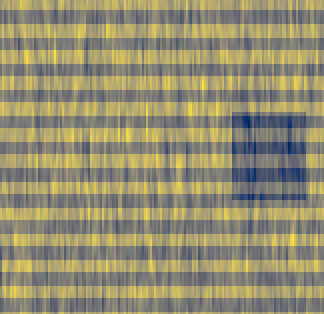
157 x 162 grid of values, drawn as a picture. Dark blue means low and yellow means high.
In the middle right lies a patch that is lower than the rest. The middle right is the ninth with the lowest average. Stripes running across repeat 12 times from top to bottom.
